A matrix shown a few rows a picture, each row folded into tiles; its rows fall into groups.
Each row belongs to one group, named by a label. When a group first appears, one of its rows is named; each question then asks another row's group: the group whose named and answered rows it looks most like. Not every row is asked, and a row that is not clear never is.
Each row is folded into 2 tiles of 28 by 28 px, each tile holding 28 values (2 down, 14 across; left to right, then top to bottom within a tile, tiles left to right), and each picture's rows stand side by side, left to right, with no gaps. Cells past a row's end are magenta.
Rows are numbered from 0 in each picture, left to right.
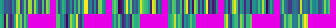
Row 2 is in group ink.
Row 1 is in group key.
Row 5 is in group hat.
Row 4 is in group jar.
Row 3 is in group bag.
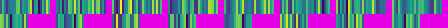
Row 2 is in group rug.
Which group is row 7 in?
key
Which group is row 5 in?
bag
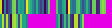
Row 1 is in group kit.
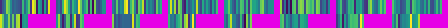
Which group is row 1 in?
jar
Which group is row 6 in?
hat
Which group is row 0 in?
jar
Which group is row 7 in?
hat
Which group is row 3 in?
jar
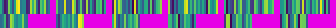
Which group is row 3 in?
key
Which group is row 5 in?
ink
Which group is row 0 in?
rug
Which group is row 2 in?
jar
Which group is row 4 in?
rug
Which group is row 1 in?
rug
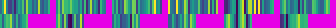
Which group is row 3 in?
rug
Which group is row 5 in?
hat
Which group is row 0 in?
bag
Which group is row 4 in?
key
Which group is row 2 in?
ink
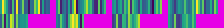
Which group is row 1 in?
key
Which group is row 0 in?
bag
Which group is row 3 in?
key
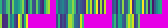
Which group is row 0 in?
kit
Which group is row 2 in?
key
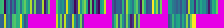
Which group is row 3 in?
hat
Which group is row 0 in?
key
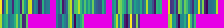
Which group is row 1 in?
ink
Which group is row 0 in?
key
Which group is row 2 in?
jar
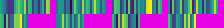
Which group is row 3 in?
kit
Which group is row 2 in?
bag
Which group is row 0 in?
key
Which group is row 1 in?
bag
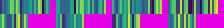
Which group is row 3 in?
bag
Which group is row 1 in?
hat
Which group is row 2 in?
hat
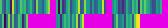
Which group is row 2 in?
hat
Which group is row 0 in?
kit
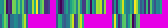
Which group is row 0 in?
ink
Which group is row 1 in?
rug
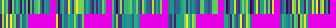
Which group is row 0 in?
bag
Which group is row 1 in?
kit
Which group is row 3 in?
hat
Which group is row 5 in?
ink
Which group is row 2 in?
rug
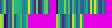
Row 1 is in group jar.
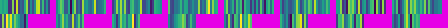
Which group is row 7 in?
ink
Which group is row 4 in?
hat
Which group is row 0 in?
bag
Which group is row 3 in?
rug
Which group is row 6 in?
ink
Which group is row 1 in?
bag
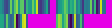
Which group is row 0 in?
ink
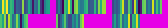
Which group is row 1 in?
kit
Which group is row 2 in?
rug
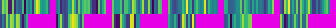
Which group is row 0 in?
bag
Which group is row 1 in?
key
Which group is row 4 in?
hat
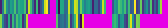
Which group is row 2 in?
jar
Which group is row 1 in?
kit
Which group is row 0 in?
kit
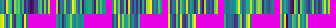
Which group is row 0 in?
jar
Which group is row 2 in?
bag
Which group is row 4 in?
ink
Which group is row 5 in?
hat
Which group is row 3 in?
kit
